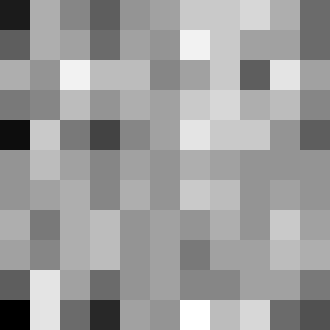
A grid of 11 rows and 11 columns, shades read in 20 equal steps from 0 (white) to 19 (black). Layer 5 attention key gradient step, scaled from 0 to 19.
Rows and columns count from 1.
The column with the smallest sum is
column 7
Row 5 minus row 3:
12 -4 9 9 4 -2 -5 0 -8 6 5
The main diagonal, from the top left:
17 6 1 8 9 8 4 6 7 7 13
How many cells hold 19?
1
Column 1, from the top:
17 12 6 10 18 8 8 6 7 12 19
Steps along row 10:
down up up down down up same down same up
